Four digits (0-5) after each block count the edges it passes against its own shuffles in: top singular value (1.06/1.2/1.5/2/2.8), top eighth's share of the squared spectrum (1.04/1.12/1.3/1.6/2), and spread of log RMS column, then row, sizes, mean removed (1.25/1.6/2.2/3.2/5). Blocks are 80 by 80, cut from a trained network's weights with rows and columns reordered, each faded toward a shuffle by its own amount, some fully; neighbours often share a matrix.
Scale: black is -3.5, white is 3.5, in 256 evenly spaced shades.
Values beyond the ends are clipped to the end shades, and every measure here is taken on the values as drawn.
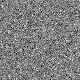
0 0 0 0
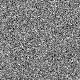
0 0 0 0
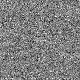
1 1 0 0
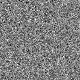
1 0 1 0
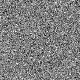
2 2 0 1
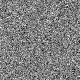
0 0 0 0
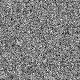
0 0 0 0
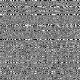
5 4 1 4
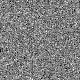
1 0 0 0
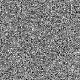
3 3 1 1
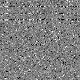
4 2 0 2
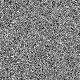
0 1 0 0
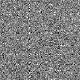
3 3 2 2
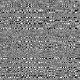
4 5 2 4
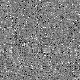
3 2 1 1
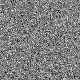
0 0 0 0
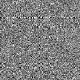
4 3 2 2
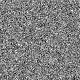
0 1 0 0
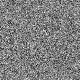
1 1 1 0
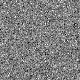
2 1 0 0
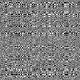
5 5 2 4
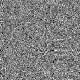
3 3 1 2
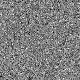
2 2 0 0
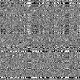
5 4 2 4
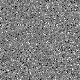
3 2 0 1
